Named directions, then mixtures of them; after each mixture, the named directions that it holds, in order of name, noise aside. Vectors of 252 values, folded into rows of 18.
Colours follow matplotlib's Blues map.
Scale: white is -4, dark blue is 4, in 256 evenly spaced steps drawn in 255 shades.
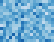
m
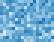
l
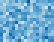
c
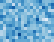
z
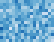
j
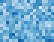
c, j, m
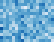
j, l, m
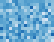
j, z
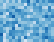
c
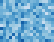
m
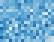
j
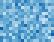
j, m, z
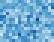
c, z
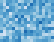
l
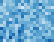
c, m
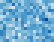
z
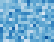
c, j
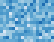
l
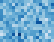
l, m, z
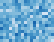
j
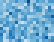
c
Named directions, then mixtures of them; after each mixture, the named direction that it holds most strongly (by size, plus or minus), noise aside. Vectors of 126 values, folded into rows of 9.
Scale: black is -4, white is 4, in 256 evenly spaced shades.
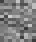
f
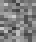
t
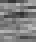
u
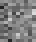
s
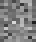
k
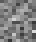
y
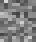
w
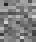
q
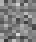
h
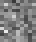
t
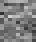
q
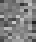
k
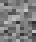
y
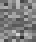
f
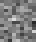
y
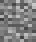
f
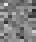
q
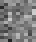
s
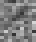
y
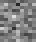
t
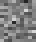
k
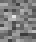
y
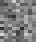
t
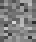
k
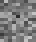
w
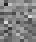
q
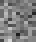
s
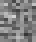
t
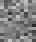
q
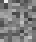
w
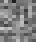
w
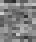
u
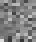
s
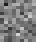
q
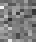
s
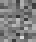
f
